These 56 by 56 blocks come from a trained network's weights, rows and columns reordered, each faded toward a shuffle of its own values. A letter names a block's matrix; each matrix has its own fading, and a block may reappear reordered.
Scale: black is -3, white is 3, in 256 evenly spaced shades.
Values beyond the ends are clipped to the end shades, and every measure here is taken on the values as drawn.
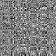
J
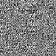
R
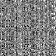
J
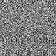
R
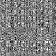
J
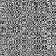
J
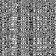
J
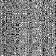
J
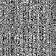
J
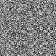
R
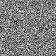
R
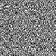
R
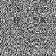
R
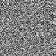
R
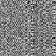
J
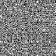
R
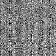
J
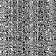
J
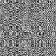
J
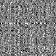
J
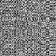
J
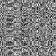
J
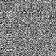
R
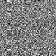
R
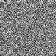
R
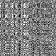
J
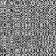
J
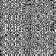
J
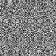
R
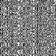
J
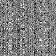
J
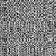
J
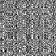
J
